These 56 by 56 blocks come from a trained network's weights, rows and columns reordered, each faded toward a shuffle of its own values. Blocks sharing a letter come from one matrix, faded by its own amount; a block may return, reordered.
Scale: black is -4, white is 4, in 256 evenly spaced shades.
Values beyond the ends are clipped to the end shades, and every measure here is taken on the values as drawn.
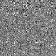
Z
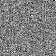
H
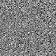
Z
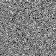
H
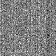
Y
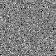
H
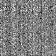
Y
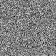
H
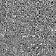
Z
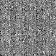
Y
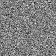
H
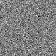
H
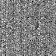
Y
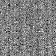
Y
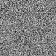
H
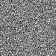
H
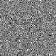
Z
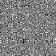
Z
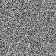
H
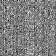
Y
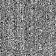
Y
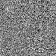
H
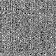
Y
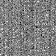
Y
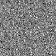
Z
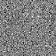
Z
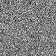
H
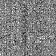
Y
